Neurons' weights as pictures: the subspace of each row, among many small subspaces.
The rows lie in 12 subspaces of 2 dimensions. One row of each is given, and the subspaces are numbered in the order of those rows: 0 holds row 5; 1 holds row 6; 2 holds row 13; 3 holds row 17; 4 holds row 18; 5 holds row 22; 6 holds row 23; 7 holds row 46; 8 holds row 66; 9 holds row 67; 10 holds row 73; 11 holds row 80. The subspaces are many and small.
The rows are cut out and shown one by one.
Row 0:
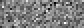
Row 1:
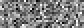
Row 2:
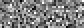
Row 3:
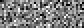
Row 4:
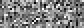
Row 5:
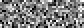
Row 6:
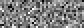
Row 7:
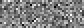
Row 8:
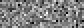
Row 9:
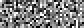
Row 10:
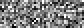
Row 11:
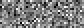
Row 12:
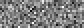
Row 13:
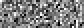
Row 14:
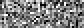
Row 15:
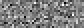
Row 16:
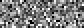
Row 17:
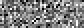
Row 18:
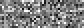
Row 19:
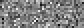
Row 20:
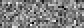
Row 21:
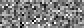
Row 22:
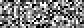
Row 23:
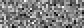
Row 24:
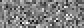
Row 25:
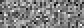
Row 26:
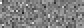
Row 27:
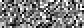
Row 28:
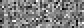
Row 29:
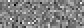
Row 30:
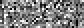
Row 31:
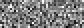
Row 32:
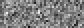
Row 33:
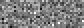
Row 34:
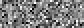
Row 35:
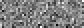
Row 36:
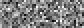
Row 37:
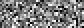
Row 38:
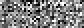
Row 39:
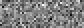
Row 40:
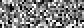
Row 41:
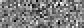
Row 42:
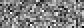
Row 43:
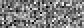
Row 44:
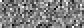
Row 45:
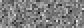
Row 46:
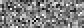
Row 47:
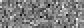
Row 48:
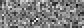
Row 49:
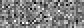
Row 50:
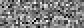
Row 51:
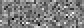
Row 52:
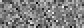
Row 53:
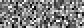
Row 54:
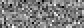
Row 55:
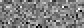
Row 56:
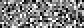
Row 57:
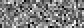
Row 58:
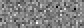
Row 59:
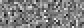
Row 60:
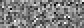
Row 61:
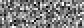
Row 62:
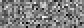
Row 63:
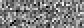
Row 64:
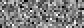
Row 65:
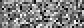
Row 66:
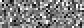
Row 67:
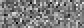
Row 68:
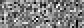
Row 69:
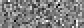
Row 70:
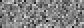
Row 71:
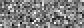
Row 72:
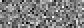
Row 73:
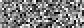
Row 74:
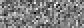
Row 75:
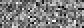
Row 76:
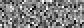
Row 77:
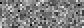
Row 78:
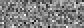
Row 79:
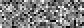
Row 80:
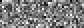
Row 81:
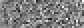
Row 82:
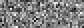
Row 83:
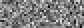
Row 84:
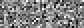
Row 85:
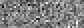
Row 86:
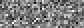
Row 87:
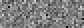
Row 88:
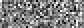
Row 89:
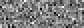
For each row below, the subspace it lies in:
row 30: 3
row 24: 5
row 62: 5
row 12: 1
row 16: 11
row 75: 2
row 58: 7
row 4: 3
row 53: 11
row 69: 2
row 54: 6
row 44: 8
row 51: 5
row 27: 8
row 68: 2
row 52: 11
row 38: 4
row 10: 1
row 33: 4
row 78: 10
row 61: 8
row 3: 8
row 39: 11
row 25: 9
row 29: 11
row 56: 10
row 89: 6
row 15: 0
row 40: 1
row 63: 8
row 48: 7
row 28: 3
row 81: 10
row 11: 11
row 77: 7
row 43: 8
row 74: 9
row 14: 2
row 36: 9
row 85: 2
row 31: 1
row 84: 3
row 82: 7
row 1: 10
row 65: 10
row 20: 2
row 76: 1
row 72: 0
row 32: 9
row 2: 0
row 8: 4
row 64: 6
